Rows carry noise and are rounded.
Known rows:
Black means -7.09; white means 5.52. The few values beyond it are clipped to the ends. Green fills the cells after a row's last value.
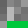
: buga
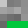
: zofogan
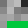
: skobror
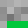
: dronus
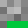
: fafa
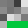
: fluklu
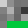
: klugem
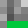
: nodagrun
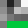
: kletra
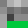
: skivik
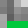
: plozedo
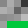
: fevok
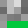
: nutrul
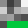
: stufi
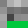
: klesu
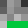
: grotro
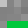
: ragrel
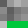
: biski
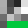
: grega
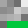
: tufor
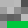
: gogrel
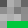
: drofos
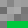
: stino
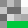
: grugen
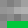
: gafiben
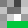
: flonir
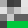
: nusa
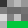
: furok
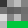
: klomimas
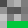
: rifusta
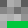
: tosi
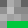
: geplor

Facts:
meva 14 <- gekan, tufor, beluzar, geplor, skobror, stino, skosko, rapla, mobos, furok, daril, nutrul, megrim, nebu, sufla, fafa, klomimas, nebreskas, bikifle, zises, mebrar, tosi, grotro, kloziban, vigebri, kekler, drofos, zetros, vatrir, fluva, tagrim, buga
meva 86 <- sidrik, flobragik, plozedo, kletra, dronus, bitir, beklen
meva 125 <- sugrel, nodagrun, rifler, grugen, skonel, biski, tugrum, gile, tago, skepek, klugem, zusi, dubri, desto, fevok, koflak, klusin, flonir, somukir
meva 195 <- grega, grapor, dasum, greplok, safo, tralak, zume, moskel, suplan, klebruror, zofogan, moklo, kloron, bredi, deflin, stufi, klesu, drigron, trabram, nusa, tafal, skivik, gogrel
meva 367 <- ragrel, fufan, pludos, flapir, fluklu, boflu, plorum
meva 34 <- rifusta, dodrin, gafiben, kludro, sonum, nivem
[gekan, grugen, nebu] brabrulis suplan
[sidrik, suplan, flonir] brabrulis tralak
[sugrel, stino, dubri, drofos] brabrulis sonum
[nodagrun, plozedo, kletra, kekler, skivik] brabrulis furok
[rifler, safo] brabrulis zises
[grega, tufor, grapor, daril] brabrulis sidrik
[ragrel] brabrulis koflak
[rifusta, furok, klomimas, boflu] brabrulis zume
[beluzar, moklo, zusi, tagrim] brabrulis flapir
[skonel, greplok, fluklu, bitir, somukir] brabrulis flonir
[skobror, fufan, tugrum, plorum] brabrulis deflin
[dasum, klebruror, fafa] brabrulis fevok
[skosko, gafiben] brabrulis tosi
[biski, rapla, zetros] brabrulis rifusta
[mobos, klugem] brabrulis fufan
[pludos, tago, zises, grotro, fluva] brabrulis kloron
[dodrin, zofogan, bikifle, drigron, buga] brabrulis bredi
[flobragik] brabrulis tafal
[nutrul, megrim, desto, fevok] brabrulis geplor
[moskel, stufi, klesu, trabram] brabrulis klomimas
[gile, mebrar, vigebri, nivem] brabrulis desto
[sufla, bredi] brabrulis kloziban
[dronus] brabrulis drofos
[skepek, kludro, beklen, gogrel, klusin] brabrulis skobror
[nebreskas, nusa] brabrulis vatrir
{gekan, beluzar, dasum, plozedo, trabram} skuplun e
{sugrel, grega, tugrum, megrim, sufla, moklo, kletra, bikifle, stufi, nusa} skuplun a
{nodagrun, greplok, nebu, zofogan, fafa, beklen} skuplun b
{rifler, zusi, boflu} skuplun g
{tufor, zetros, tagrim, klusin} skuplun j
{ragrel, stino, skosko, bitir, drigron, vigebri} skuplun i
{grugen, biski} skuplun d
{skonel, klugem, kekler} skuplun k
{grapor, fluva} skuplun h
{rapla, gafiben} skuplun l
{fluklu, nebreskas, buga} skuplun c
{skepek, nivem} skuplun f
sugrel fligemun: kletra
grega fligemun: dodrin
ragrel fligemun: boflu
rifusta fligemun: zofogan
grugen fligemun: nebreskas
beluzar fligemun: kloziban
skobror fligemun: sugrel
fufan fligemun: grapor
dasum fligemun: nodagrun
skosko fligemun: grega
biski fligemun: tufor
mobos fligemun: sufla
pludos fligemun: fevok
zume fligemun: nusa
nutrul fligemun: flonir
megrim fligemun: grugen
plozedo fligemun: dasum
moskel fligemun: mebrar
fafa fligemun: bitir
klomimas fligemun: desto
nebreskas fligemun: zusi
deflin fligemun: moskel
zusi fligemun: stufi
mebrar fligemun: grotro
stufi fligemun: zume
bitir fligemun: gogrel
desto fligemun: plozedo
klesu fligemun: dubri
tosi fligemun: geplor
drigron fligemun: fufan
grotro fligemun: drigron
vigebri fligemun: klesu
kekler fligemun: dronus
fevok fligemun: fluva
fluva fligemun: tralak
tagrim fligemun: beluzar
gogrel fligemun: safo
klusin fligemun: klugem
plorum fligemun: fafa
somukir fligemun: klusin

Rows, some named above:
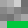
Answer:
pludos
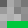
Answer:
kloziban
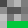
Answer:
rifusta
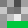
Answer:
tralak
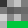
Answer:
klomimas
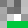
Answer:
sidrik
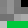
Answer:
deflin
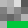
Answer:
plorum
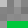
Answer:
ragrel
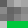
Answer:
biski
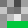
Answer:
tralak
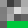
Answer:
bikifle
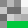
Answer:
grugen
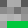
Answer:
tosi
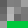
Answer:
buga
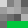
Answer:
klusin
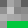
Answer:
geplor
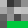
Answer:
tugrum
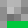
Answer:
dodrin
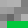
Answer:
tago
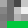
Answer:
grapor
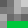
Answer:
rapla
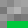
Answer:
beluzar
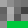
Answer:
nivem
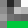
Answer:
kletra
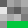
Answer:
zume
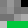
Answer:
deflin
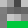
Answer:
skonel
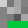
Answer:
beklen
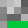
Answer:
kludro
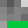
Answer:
boflu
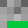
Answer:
sonum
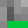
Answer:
trabram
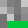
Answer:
zusi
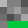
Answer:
drigron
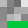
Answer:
bitir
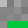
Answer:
ragrel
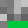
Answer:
zetros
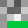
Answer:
suplan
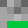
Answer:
sonum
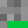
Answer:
rifler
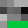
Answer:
kekler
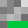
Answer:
nebu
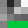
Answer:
kletra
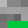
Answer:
dasum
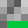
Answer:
greplok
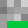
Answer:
daril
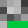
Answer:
mebrar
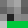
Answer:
moskel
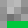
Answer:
dodrin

